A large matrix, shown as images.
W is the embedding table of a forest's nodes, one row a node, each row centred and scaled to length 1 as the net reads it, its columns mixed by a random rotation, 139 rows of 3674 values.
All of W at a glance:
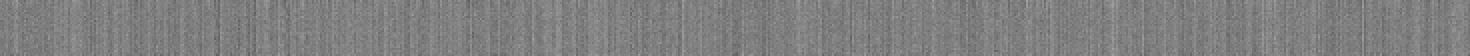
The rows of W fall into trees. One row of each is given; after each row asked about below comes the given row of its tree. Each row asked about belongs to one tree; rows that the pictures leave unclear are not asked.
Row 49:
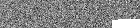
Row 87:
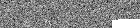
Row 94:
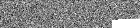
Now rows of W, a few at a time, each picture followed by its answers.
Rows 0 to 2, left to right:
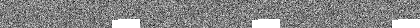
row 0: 49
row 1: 87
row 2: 87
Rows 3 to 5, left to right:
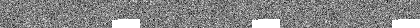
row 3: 87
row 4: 87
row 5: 87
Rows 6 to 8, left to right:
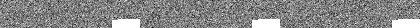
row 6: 87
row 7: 94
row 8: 87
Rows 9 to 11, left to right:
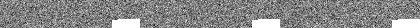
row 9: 94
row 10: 87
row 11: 94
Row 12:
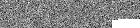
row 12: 87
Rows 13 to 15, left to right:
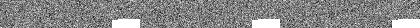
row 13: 87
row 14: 49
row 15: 87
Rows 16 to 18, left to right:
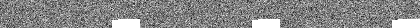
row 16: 87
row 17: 87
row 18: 94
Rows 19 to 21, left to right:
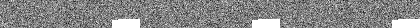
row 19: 49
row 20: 94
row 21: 49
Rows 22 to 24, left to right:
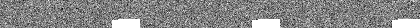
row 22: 49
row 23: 87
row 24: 87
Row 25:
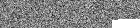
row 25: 94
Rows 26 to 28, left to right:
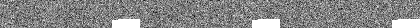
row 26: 49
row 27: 94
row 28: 49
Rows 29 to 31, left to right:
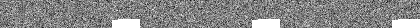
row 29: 87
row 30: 49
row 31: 87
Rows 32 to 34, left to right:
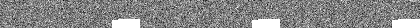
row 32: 49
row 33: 49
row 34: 87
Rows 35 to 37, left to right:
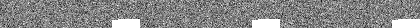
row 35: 87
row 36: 87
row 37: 49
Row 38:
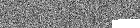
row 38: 49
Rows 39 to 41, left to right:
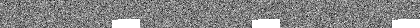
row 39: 49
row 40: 87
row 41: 87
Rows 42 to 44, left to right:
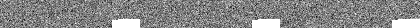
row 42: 87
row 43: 94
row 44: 94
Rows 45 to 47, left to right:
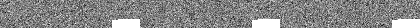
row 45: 87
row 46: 87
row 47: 49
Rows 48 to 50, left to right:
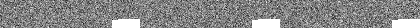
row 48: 49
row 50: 94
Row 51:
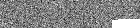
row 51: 49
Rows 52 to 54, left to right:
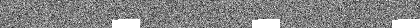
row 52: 94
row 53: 94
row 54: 49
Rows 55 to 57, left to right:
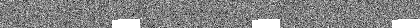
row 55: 49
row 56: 87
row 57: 49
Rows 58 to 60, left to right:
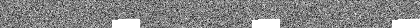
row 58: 94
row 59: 94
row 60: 94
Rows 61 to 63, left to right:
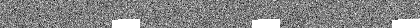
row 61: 49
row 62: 49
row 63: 94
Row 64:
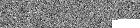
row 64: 87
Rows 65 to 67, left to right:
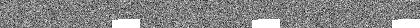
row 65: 87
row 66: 49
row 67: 87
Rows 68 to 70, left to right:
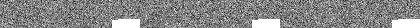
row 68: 49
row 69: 94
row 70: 49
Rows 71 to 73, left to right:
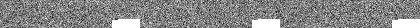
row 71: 94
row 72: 49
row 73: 94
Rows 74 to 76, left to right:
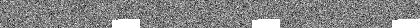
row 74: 87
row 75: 49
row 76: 94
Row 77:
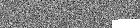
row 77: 49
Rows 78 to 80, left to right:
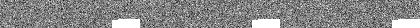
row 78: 49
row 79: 87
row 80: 49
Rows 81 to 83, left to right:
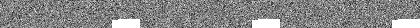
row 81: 94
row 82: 87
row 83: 49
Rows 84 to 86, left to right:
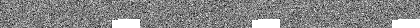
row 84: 87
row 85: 87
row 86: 94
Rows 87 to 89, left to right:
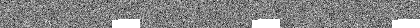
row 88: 49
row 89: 87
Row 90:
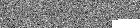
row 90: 87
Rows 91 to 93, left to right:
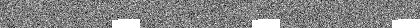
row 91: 87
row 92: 87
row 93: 49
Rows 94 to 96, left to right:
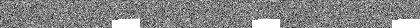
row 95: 87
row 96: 94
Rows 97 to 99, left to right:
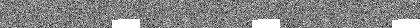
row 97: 49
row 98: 87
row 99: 87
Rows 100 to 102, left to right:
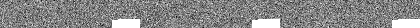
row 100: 49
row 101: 94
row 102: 49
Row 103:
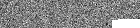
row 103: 87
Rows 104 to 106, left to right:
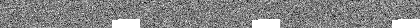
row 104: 94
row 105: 87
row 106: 94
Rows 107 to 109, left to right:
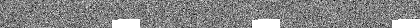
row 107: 94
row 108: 87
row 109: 49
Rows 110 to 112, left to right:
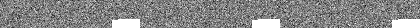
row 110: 94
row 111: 49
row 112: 87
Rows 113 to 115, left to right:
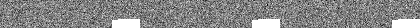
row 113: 49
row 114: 49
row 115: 49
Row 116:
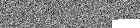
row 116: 87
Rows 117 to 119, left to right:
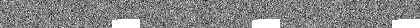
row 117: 87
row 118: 49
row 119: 49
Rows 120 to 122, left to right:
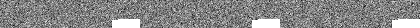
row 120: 87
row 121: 94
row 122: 87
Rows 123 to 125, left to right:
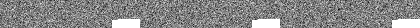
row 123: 49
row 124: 94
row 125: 49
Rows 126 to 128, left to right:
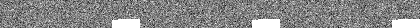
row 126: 49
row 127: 87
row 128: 87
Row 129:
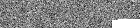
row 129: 87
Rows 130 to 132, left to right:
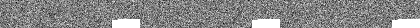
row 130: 87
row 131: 49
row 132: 94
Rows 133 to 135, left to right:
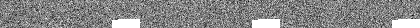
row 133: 94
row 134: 49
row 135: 49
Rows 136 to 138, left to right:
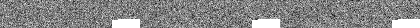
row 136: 49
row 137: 94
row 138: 94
